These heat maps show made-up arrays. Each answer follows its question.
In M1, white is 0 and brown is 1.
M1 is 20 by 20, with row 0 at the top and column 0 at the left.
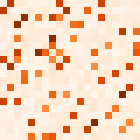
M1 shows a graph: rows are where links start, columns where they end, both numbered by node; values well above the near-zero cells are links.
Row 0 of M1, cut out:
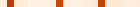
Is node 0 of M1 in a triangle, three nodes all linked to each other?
no
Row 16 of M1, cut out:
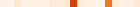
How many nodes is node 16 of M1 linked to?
2
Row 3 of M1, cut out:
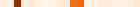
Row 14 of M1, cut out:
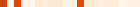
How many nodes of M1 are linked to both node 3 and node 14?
2
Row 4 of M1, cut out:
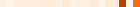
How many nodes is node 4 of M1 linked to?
2
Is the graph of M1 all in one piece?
yes
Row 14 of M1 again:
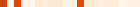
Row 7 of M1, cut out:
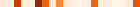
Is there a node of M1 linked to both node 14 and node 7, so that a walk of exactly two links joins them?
yes
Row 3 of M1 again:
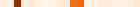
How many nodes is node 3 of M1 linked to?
3
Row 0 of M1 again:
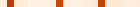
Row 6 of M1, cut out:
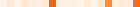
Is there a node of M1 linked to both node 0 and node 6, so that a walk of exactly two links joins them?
no
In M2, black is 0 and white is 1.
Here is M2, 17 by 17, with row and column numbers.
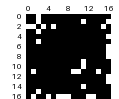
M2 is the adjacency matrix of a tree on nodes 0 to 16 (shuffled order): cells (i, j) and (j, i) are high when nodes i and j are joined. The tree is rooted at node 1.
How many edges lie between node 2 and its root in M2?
1
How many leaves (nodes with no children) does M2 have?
13
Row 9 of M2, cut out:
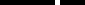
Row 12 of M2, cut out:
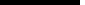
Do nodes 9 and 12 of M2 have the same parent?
no
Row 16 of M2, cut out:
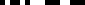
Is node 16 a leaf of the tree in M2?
no
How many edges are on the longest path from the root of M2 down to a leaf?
2
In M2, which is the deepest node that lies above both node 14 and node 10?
11
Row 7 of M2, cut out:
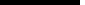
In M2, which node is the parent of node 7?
16
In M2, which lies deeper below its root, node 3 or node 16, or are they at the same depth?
node 3
